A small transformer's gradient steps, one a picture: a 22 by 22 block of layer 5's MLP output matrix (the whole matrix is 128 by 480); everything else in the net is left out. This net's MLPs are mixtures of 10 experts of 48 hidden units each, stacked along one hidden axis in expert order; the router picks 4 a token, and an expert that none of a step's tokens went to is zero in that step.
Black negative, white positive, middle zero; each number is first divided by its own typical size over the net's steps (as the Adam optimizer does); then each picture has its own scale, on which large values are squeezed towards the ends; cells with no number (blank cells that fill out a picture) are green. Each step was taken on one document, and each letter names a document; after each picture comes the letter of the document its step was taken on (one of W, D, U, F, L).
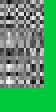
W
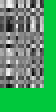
W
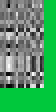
W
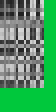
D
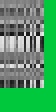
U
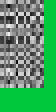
D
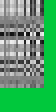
U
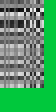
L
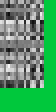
D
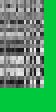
L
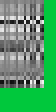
U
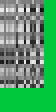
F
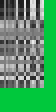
F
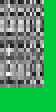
L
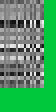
U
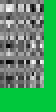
W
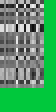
F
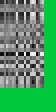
F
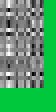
W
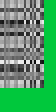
U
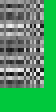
L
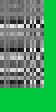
L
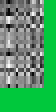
W
